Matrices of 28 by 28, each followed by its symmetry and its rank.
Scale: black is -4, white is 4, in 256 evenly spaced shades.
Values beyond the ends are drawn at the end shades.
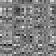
neither, rank three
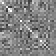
symmetric, rank five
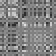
symmetric, rank two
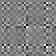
symmetric, rank two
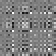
symmetric, rank two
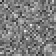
symmetric, full rank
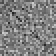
symmetric, full rank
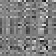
neither, rank three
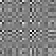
symmetric, rank two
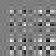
symmetric, rank one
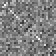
symmetric, full rank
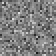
symmetric, full rank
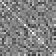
symmetric, rank five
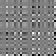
symmetric, rank one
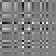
symmetric, rank one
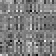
neither, rank three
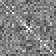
symmetric, rank five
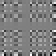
symmetric, rank one
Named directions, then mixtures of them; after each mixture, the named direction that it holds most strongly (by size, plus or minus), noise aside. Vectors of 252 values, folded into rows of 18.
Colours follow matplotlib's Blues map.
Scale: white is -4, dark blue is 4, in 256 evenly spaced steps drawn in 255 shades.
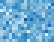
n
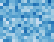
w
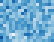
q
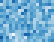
q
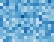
w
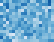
q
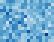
n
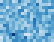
q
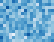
q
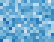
w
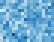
n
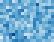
q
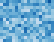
w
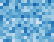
w
